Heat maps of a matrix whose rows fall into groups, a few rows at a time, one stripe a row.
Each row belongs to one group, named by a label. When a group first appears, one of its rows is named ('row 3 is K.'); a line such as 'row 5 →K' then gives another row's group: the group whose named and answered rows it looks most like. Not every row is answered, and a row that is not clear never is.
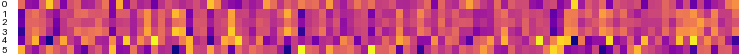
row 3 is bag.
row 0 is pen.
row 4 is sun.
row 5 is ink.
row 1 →bag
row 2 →bag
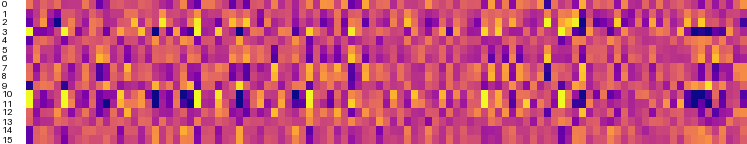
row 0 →pen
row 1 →sun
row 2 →sun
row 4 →bag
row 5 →sun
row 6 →sun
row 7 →pen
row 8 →pen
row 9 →bag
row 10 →ink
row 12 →pen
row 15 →bag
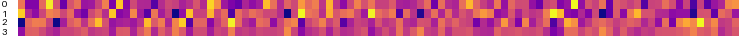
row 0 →pen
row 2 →bag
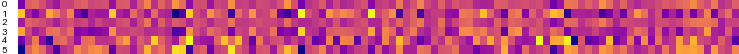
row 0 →bag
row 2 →bag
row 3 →ink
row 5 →bag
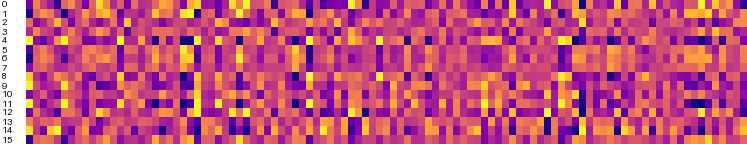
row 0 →sun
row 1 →bag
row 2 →pen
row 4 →ink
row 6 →bag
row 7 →bag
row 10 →sun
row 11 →ink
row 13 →pen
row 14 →pen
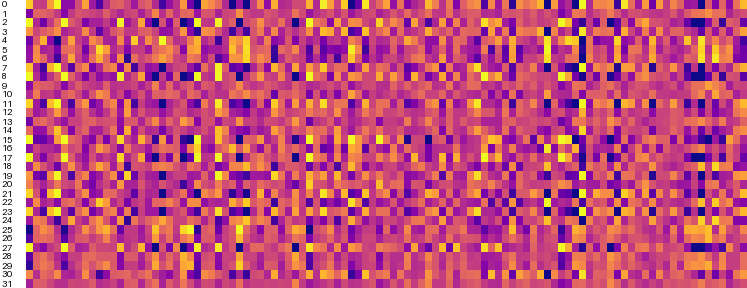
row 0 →pen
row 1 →bag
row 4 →sun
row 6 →sun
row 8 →ink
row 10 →sun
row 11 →pen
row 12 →pen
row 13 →bag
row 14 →pen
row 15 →ink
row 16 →sun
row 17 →ink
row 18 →sun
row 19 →pen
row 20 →ink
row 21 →pen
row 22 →sun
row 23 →pen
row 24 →sun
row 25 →bag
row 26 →bag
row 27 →ink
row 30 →pen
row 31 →bag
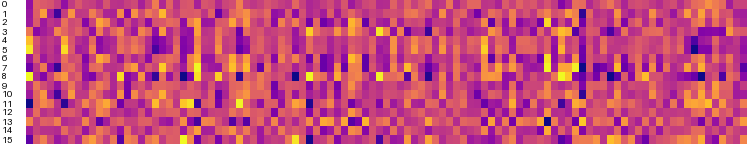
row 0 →bag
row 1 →sun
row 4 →ink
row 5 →ink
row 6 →sun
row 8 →ink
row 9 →sun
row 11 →bag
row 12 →sun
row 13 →pen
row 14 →sun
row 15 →bag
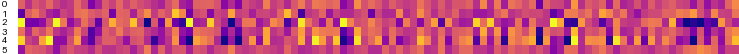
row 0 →pen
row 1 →bag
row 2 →ink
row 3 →pen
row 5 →bag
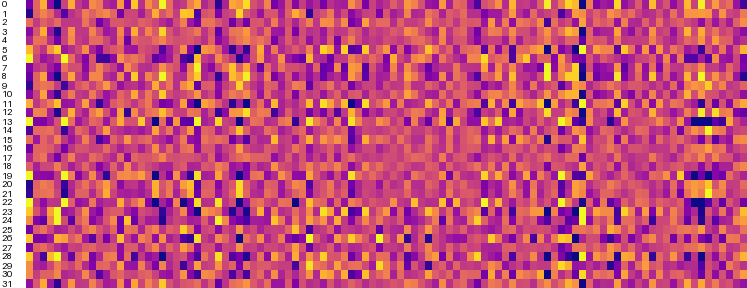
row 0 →sun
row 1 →bag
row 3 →sun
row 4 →sun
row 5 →pen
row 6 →ink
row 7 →sun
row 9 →bag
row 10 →sun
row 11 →pen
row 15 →pen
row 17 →sun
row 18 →pen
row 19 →ink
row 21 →bag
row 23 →pen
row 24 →pen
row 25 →bag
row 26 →ink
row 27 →bag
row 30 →pen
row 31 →sun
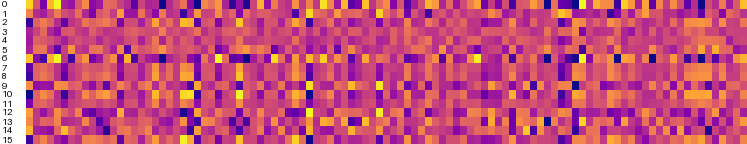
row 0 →pen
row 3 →sun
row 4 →bag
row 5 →sun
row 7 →bag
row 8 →bag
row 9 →ink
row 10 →bag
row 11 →bag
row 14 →ink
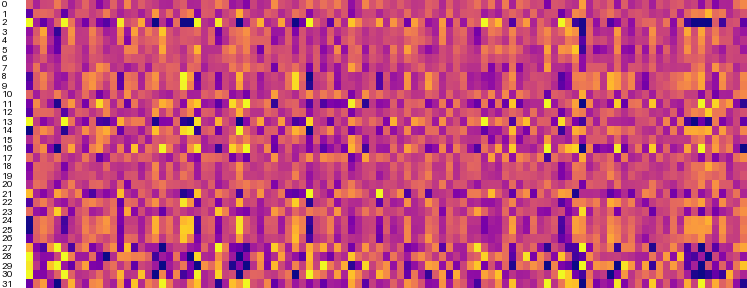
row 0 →pen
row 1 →bag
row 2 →ink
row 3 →sun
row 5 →sun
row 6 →sun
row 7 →sun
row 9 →bag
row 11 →sun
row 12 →bag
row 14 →bag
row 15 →sun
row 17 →pen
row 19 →bag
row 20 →sun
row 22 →bag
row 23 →pen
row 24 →bag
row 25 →bag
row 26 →bag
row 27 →pen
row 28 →ink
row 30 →ink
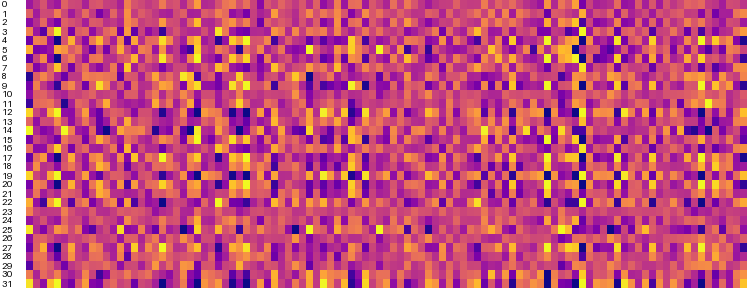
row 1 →pen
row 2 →sun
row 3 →pen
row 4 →sun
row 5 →ink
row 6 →sun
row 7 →pen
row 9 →sun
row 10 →bag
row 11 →bag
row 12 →pen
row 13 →pen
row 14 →ink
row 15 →sun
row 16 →pen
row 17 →sun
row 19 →pen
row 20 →sun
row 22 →pen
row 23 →ink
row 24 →sun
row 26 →bag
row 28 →sun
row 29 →bag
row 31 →pen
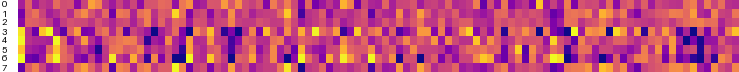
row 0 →sun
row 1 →bag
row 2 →bag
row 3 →pen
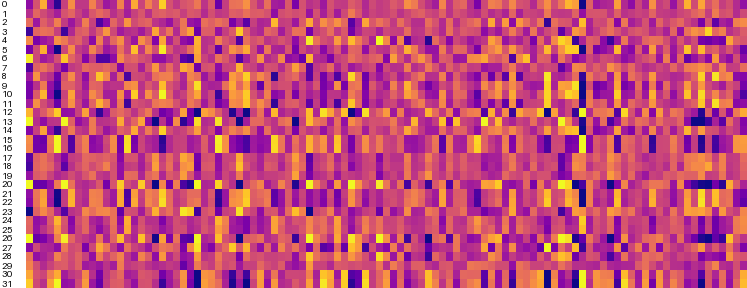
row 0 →sun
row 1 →sun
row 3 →bag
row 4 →ink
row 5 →sun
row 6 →ink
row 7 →bag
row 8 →sun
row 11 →sun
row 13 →ink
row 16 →pen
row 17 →bag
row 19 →bag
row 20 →ink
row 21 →sun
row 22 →sun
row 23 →bag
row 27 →sun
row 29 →ink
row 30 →pen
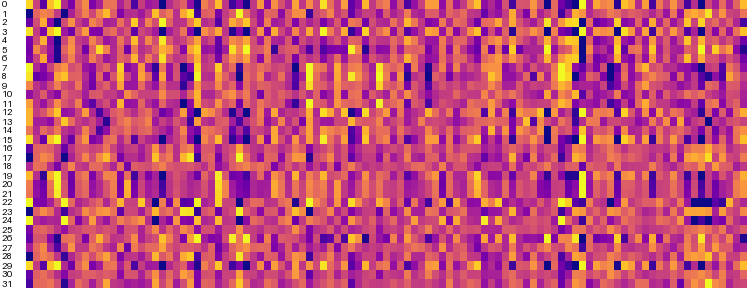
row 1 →bag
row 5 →sun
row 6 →sun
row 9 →ink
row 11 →ink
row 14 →pen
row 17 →bag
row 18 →sun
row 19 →pen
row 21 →pen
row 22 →ink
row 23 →bag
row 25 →bag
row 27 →sun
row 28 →bag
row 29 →pen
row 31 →bag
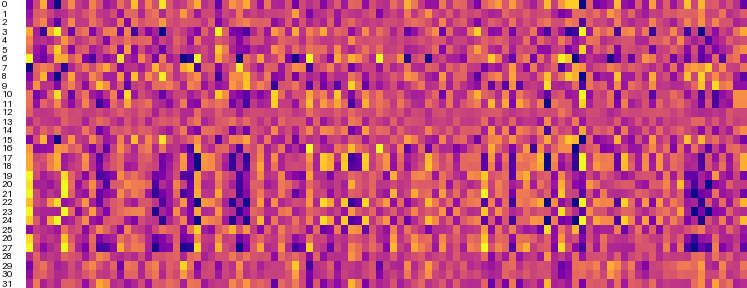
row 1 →bag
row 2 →sun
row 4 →ink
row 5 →pen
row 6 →ink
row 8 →sun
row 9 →sun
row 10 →pen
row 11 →pen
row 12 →ink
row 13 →sun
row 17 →pen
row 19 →ink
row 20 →ink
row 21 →ink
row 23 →ink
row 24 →pen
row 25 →sun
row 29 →bag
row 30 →bag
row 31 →sun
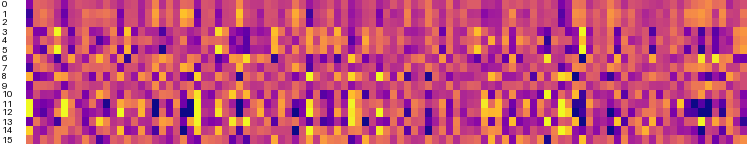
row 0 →bag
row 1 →bag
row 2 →bag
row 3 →pen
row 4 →pen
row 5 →pen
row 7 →bag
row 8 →ink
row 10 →sun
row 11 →ink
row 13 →sun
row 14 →ink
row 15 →pen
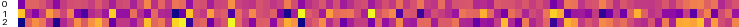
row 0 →bag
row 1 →ink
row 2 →bag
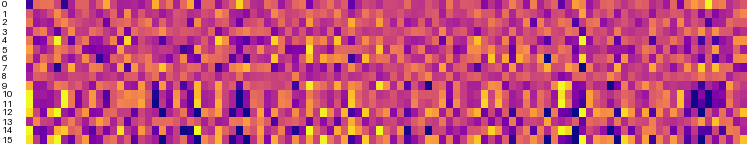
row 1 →pen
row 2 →ink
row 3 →sun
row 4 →pen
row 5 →ink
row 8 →bag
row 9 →ink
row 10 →ink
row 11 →ink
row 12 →pen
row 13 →sun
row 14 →ink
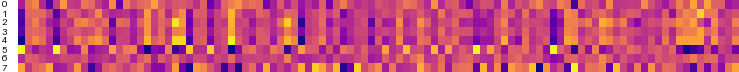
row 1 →bag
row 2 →bag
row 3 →bag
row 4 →bag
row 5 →ink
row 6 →bag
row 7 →pen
